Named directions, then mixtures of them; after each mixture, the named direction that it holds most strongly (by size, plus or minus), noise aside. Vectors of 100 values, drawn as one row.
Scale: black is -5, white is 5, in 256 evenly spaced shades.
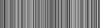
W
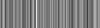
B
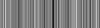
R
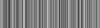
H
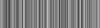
H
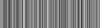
H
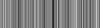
R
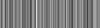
B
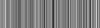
R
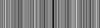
R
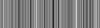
R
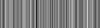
B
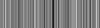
R
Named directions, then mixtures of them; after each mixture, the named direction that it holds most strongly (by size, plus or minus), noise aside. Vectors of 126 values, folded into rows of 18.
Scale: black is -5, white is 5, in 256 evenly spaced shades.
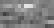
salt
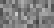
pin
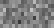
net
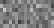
net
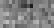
salt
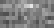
salt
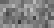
net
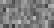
net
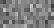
pin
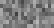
pin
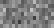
net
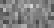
pin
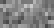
salt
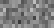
net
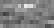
salt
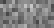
pin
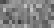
net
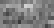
salt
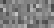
pin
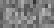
pin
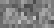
net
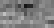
salt
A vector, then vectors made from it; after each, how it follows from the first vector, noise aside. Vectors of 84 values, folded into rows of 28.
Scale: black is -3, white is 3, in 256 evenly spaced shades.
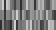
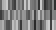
reversed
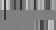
partly zeroed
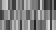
reversed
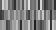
reversed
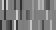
partly zeroed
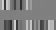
partly zeroed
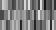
reversed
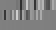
partly zeroed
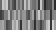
reversed
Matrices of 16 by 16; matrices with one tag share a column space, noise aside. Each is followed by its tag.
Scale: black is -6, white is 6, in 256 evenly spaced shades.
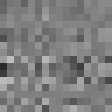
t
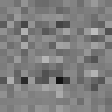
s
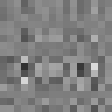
t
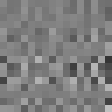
t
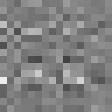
s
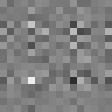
s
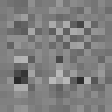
s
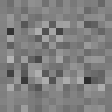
s
